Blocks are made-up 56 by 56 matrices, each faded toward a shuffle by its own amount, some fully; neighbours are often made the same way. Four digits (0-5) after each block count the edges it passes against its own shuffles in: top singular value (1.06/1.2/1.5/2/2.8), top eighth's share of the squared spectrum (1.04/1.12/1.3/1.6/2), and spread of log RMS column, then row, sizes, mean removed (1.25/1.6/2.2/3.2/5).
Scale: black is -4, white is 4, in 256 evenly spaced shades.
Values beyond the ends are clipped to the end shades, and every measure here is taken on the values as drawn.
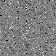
2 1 1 0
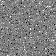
2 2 0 0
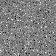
0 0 0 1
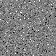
1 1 0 0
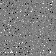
1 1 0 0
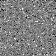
0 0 0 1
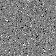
0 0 0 0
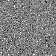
0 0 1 0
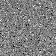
0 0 0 0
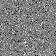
0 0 0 0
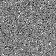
0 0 0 0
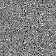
1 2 2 0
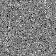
0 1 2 0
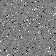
0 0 0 0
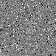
1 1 0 0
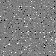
2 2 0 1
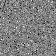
0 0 0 0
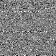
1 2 0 3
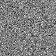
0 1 0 2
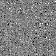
3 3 1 1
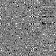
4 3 1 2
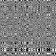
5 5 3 3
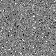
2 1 0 0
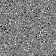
2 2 1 0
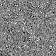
3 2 0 0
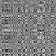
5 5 3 3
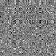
4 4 2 2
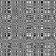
5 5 4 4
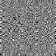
4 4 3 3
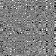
4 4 2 2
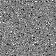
1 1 0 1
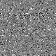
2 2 0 2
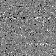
1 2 0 2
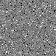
0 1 0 0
